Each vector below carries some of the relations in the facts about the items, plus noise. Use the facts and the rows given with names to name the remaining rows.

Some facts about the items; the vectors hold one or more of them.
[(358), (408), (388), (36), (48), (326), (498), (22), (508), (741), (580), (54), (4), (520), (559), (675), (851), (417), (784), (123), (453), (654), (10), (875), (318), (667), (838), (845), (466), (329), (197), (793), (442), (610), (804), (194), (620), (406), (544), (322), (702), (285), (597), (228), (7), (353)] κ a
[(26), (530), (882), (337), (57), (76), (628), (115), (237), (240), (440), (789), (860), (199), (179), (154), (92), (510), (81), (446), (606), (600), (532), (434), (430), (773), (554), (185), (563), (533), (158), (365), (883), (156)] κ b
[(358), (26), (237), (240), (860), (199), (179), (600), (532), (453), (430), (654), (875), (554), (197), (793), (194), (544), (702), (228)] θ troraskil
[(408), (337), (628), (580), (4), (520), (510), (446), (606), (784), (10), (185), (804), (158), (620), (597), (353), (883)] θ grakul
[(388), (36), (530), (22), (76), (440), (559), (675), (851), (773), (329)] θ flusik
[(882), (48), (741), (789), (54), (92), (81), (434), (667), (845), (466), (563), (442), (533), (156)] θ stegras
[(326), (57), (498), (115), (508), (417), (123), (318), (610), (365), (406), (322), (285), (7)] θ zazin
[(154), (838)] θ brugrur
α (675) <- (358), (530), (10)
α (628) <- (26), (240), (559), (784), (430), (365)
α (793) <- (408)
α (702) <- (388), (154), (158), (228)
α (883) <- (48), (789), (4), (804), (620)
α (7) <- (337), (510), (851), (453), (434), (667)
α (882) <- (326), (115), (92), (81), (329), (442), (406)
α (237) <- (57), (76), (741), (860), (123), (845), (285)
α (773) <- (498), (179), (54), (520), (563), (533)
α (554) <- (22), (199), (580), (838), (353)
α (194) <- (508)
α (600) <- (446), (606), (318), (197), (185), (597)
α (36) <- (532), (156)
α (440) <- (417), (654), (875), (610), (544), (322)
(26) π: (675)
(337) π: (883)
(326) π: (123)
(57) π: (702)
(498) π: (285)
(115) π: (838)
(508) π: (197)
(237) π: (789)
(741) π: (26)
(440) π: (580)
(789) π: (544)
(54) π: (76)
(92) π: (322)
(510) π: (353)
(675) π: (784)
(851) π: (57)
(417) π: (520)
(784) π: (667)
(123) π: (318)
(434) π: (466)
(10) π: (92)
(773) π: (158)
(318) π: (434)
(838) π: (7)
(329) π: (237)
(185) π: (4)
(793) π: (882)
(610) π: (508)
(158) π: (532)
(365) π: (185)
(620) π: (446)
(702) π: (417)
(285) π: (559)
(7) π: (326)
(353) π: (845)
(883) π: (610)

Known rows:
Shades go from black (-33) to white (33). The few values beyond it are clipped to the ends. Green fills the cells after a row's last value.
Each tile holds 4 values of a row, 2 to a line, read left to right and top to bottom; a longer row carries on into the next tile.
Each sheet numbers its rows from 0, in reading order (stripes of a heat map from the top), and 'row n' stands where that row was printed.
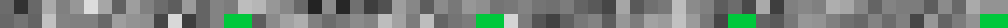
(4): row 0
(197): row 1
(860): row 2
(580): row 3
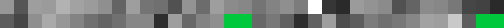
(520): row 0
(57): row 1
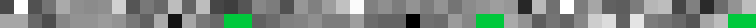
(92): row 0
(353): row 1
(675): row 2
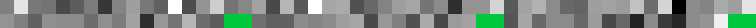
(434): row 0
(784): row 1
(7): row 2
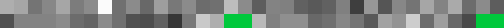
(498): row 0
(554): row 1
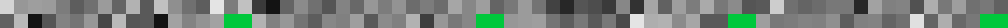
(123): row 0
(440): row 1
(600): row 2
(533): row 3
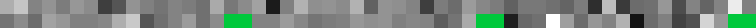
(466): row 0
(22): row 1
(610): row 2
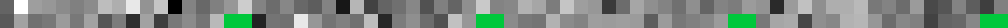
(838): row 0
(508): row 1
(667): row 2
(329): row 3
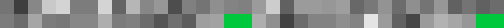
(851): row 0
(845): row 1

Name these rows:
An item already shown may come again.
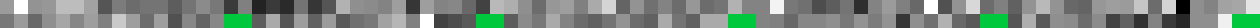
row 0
(442)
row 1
(185)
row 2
(322)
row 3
(434)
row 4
(7)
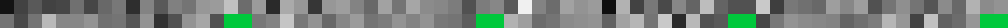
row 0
(883)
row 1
(544)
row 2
(882)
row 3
(597)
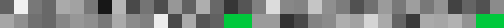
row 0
(81)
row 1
(741)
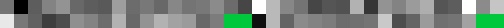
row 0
(76)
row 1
(318)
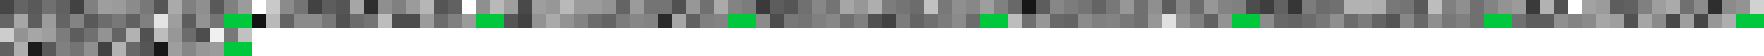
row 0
(365)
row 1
(318)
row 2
(520)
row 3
(510)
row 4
(530)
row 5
(158)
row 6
(784)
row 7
(123)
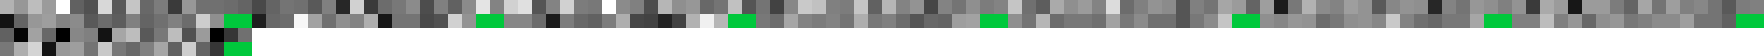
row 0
(417)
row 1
(610)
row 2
(285)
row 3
(851)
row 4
(559)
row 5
(36)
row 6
(544)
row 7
(789)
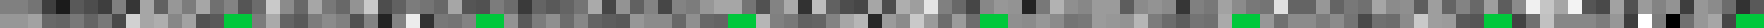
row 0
(600)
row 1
(115)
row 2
(628)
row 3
(26)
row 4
(36)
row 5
(154)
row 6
(702)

